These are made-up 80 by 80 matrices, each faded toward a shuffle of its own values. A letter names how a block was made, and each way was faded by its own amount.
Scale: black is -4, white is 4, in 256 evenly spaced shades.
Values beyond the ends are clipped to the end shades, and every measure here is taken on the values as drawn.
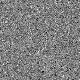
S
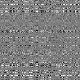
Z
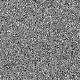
S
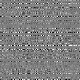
Z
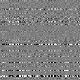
Z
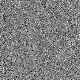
S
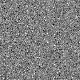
S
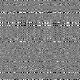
Z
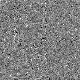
S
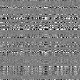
Z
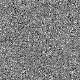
S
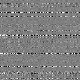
Z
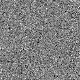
S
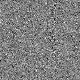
S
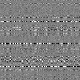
Z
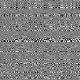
Z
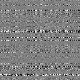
Z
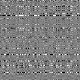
Z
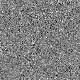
S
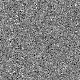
S
